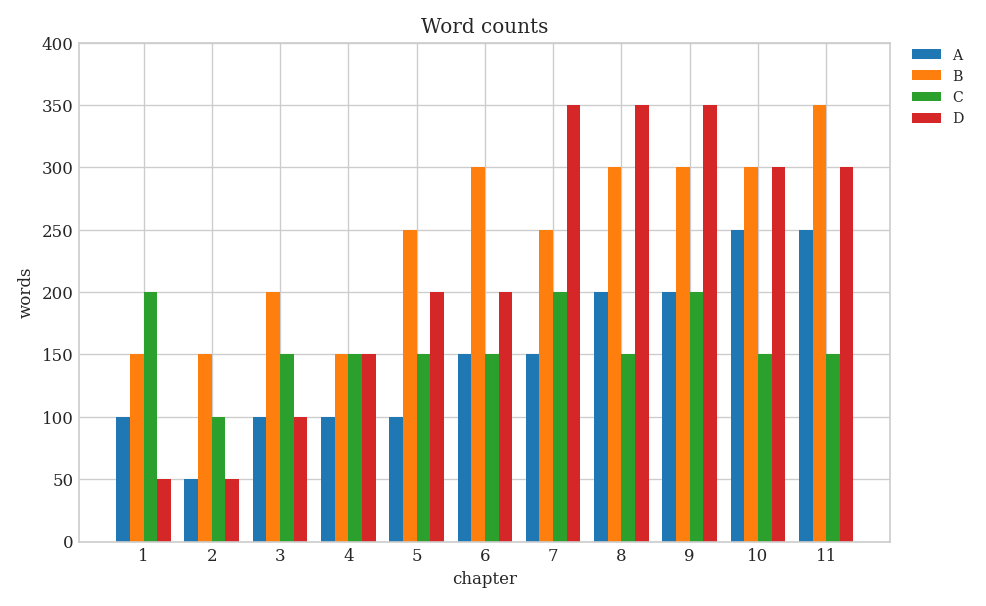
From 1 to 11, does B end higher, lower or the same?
higher
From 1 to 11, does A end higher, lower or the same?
higher
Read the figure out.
Title: Word counts
x-axis: chapter, ticks 1 2 3 4 5 6 7 8 9 10 11
y-axis: words, ticks 0 50 100 150 200 250 300 350 400
Legend: A, B, C, D
Values:
A: 100 50 100 100 100 150 150 200 200 250 250
B: 150 150 200 150 250 300 250 300 300 300 350
C: 200 100 150 150 150 150 200 150 200 150 150
D: 50 50 100 150 200 200 350 350 350 300 300
